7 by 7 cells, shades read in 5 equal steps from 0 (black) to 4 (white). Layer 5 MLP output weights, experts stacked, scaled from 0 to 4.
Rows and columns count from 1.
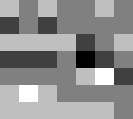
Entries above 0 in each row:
7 7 7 6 7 7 7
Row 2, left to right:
1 2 1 2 2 2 2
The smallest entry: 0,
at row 4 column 5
